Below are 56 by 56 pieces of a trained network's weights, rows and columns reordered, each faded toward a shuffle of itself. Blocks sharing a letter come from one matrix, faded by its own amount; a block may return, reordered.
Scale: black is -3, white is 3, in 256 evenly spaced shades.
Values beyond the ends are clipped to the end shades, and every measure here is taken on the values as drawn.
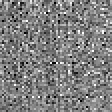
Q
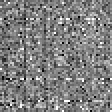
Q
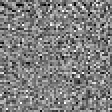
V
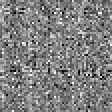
Q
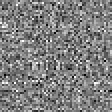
V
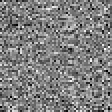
V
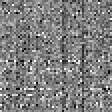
Q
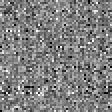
Q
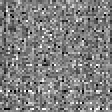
Q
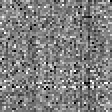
Q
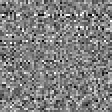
V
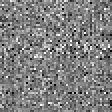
Q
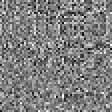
V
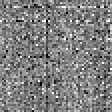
Q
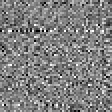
V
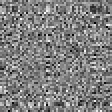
V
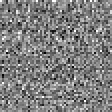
V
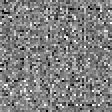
Q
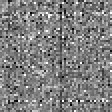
Q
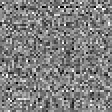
V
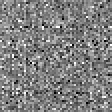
Q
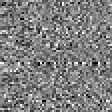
V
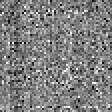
Q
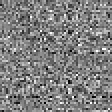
V
